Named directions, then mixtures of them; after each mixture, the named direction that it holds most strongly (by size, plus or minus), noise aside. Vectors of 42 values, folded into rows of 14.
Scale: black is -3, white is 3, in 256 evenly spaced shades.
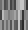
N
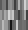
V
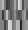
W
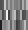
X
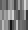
V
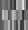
N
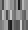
W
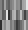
X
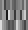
X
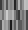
V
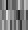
V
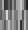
N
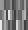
X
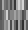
N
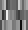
W
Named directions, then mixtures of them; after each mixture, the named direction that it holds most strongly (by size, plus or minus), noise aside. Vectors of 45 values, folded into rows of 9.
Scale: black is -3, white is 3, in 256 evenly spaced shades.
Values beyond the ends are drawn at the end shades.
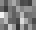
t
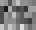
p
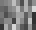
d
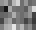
p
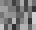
d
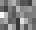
t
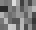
t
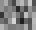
t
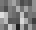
t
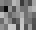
t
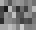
p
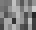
d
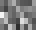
t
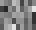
d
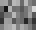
p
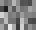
t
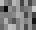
d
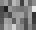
d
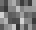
t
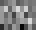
p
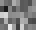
t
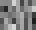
d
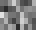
t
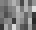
d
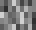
t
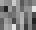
d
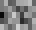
t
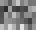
p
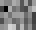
p
